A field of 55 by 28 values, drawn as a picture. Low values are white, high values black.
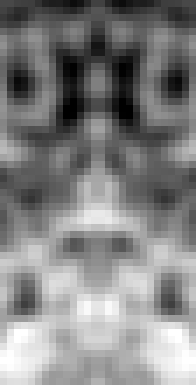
No row or column stands out. The left and right halves mirror each other. No lone cell stands out from its neighbours. Values rise toward the top. The ninth with the highest average is the top middle. The texture is blotchy.
